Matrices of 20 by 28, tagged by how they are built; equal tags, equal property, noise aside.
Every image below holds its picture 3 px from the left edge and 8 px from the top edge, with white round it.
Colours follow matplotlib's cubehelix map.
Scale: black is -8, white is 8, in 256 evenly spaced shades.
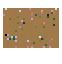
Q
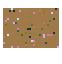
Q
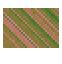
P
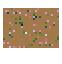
Q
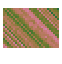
P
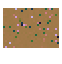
Q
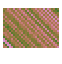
P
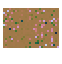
Q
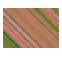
P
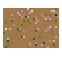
Q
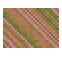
P
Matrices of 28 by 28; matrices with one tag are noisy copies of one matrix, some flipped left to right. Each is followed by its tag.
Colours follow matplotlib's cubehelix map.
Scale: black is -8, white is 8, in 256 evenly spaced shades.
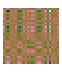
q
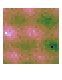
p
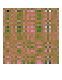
q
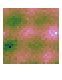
p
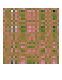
q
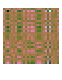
q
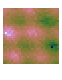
p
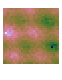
p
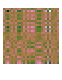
q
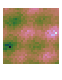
p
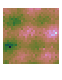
p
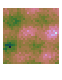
p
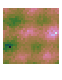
p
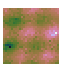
p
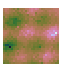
p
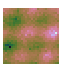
p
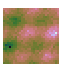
p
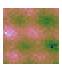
p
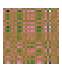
q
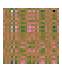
q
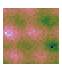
p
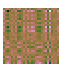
q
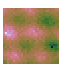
p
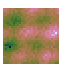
p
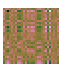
q
